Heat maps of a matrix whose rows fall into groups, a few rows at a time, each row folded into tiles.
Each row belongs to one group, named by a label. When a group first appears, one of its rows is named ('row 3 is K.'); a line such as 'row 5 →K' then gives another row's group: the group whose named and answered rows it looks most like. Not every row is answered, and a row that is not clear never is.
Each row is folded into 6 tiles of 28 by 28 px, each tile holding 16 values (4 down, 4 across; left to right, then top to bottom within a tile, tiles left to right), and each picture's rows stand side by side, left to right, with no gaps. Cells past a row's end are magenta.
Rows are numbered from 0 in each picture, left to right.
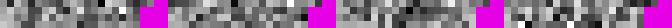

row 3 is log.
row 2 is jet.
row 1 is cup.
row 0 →log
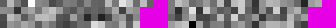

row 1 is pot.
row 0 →jet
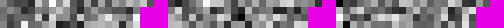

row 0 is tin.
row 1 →cup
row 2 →log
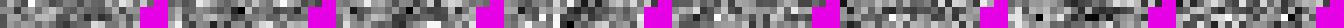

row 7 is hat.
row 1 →cup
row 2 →jet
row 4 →log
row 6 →jet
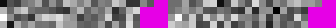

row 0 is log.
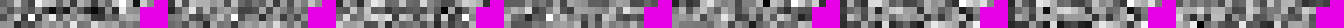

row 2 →hat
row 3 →log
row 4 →cup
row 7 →log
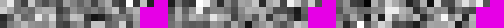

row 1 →cup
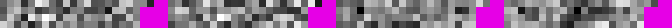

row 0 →hat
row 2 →tin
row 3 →jet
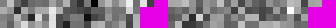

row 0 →jet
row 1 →pot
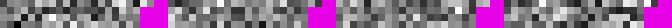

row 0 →pot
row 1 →cup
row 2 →pot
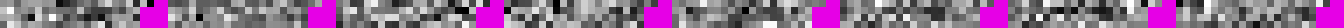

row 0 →jet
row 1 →log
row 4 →jet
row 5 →pot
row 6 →pot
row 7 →cup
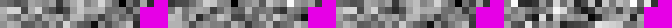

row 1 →cup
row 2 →cup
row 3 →tin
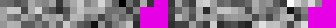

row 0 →cup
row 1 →tin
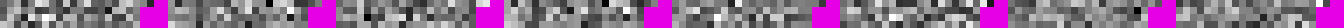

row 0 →hat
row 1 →log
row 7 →tin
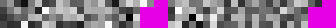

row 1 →hat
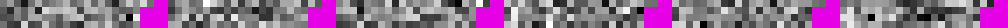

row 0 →tin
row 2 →tin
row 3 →hat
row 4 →hat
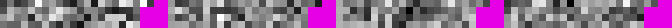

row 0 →tin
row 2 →jet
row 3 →cup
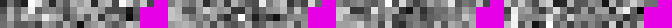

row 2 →jet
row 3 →hat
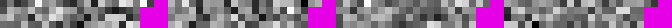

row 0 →tin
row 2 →jet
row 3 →hat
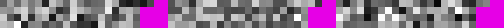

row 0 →log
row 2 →log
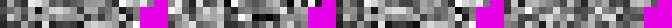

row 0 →tin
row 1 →jet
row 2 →tin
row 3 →hat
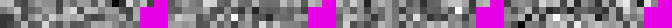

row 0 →tin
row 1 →pot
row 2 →pot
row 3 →pot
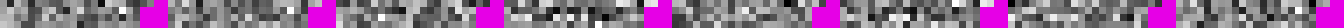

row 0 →log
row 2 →log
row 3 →pot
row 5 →pot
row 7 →pot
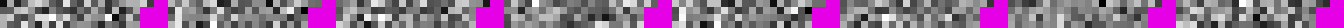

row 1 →hat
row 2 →hat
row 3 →jet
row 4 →hat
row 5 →hat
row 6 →cup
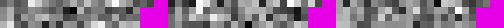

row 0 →cup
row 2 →log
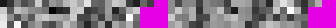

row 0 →log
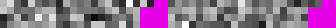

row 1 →log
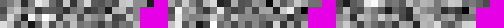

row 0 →hat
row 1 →hat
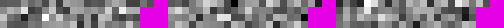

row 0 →log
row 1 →cup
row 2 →cup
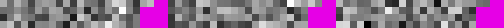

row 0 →pot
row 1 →tin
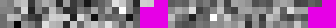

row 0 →pot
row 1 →log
